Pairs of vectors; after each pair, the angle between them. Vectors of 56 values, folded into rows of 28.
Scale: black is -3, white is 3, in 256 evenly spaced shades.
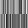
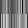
partly opposed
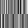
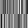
nearly opposite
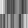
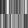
partly opposed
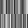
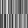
orthogonal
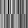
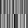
orthogonal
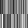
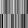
nearly opposite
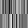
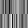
nearly parallel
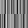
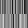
orthogonal
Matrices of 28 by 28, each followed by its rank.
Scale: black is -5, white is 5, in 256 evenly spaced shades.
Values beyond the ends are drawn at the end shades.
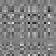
two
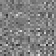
five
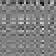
two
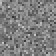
full rank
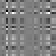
one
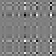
one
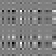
one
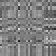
two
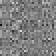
five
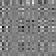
two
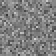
full rank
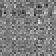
five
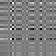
one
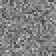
full rank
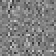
five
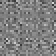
five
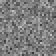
full rank
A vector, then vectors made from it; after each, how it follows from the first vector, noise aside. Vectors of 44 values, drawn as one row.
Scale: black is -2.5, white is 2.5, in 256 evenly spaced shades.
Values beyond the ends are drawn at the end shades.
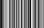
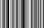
wrapped around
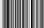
negated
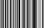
wrapped around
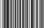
negated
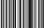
wrapped around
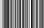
negated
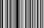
wrapped around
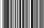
negated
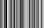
wrapped around
